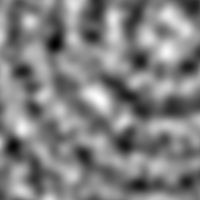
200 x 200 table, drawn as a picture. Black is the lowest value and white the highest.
Slope: none. Grain: smooth. Average level on the scale: 50%. Mirror symmetry: none. Rings: centred on the top right. Lone odd cells: none.
